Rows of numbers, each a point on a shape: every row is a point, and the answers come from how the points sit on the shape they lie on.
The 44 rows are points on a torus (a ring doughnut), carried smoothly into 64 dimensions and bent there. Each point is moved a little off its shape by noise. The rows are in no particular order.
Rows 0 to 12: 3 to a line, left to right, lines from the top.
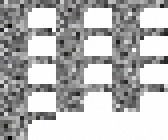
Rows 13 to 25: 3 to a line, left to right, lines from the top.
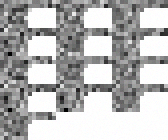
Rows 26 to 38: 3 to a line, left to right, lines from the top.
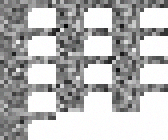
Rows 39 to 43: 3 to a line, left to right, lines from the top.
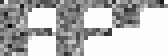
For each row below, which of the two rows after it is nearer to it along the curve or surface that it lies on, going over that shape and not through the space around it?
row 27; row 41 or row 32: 32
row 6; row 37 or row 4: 4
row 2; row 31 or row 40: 31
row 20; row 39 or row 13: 13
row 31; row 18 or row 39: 18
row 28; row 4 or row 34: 4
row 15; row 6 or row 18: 18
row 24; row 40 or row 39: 40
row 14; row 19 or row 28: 28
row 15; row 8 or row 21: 21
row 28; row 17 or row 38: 38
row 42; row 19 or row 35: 19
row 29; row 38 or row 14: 14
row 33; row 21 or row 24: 21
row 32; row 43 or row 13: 13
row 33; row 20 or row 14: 14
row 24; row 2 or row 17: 17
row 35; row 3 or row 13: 13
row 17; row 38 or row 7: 38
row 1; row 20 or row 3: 20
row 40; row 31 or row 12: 12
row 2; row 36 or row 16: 16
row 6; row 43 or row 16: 16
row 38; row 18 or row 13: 13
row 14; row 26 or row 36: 26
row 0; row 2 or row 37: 37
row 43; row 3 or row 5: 5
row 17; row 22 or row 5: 22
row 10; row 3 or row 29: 3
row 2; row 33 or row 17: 33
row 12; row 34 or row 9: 9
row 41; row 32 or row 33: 32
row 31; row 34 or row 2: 2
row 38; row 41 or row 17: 17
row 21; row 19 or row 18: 18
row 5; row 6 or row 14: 14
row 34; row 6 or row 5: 6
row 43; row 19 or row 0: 0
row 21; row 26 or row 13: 13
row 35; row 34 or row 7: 34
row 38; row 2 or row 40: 2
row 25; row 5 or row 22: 22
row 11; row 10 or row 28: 10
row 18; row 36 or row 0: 0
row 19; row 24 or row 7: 24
